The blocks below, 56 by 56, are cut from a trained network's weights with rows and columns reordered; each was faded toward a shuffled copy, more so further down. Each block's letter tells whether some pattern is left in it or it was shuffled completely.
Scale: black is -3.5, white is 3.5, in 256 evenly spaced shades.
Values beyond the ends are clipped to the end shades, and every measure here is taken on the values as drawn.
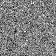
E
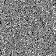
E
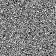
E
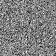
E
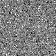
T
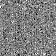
T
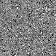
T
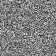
E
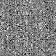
T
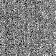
T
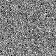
E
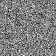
E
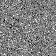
E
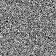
E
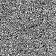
T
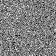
E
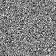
T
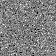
E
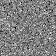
E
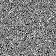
E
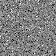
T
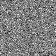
E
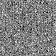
T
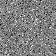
E
